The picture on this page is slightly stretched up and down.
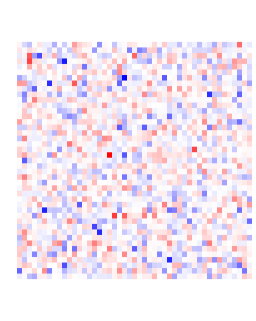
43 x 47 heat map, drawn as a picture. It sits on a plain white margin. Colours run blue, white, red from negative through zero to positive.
Histogram: heavy tails on both sides. Average level on the scale: 50%. Odd rows or columns: none. Seam: none. Mirror symmetry: none. Grain: fine.
